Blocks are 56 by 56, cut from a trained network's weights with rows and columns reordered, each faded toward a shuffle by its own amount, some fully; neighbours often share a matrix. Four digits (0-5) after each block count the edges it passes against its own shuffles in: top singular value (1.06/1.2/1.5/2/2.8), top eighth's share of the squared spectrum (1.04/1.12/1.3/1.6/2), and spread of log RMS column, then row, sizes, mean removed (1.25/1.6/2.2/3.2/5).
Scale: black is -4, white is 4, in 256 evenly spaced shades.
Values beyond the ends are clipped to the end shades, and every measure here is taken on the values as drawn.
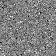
0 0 0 0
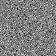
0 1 0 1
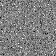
0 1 0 0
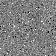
0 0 0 0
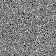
0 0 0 0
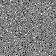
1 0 0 0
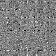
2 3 0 2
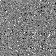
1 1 0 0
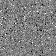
1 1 0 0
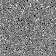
1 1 0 1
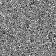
2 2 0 0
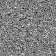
0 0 0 0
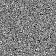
1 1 0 0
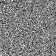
0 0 0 0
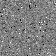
0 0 0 0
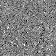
1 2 0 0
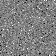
0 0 0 0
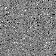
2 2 0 1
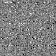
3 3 0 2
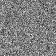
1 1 0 0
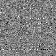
2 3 0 2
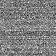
3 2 0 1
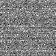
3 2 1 0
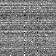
4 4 2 2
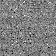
1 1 1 0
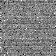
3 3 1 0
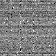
3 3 1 1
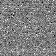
1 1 0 0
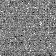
2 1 0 0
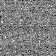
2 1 0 0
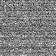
3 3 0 1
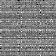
4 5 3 2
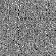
2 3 1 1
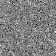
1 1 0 0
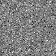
2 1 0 0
